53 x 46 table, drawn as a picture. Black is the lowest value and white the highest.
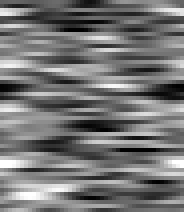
Grain: streaks across. Histogram: bell-shaped. Ninth with the highest average: bottom left.
